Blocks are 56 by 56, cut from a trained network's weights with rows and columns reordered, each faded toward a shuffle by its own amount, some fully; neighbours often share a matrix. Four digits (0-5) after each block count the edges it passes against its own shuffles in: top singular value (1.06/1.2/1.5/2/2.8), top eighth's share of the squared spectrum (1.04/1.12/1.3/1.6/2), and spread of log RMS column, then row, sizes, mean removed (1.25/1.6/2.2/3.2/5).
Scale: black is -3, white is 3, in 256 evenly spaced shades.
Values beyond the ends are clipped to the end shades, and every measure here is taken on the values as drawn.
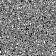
0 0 0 0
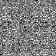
3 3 0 2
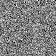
0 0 0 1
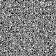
1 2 0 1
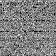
3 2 0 1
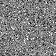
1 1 0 0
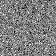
0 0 0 0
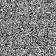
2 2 0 0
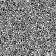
0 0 0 0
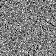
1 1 0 0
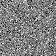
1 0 0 0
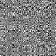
3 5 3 3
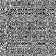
4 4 0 2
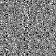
3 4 2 2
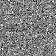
1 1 0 0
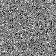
1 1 0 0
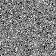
0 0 0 0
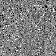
2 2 1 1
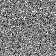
1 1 0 0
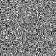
3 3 2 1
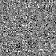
3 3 1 1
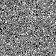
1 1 0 0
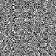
3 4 2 1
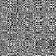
4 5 3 3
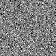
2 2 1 0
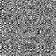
4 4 3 2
